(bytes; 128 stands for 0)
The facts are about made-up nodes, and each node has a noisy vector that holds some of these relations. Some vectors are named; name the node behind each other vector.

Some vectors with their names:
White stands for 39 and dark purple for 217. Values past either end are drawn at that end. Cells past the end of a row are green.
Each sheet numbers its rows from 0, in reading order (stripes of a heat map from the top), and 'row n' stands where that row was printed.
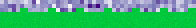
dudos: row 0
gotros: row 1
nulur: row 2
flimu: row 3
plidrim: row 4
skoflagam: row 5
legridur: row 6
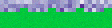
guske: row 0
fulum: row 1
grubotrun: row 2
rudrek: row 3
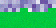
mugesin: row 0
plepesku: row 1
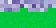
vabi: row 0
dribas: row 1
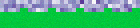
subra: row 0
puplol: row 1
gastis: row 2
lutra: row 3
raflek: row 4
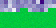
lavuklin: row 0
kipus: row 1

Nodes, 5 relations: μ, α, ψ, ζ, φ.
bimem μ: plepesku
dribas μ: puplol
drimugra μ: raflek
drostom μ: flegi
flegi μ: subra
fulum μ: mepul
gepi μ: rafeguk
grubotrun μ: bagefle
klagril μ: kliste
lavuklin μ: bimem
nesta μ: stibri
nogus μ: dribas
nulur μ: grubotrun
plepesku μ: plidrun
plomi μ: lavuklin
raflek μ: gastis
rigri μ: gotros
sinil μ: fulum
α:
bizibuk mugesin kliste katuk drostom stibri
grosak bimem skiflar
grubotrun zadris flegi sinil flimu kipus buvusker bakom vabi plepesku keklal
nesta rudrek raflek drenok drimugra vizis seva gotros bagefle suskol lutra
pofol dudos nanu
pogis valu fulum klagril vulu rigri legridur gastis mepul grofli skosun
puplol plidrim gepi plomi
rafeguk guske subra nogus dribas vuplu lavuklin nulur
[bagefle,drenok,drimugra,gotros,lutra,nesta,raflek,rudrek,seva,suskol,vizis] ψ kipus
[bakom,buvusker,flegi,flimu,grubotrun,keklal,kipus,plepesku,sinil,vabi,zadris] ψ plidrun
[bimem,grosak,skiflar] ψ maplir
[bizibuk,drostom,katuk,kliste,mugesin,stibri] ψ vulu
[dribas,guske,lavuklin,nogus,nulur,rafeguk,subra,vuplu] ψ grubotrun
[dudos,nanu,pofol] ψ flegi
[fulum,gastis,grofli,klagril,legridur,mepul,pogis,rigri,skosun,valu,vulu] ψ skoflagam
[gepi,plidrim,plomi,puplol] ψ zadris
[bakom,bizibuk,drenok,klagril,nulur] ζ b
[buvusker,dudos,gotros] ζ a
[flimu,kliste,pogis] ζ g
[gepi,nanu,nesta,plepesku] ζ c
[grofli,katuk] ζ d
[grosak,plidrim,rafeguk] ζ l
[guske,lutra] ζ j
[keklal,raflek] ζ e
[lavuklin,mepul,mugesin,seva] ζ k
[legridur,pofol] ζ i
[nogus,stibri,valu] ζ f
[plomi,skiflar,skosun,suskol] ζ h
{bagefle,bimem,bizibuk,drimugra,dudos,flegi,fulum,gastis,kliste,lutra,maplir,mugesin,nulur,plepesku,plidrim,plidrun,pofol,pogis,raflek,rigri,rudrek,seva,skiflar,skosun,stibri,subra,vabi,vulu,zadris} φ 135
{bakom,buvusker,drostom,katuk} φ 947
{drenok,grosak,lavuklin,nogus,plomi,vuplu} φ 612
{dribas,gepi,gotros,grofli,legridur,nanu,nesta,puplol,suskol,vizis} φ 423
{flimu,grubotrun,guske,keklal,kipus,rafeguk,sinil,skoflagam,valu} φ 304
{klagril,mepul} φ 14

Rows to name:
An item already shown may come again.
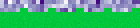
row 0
suskol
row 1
kipus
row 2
keklal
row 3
plidrun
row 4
katuk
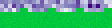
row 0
vuplu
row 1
drimugra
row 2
grosak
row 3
flimu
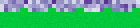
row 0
stibri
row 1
gastis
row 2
rudrek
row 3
drenok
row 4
dudos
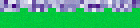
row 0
plomi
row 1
kliste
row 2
rigri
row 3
pogis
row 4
bizibuk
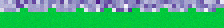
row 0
mepul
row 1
vizis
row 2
vizis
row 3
bakom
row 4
nulur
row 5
drostom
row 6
dribas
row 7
nesta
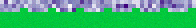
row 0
buvusker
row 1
gastis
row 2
nulur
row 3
lavuklin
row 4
skiflar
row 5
bizibuk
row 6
gepi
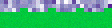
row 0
lavuklin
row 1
grofli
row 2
skosun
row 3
grubotrun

